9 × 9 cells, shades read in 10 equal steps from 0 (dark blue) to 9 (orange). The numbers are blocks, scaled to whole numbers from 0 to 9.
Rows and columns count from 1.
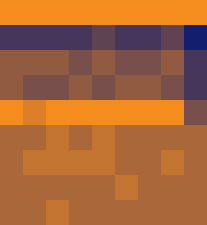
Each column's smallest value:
2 2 2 2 3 2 2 3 0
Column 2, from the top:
9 2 5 4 8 6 7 6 6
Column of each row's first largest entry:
1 5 1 1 1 3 2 6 3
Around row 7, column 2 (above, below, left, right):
6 6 6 7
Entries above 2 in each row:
9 2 8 8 9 9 9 9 9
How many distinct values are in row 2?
3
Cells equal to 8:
1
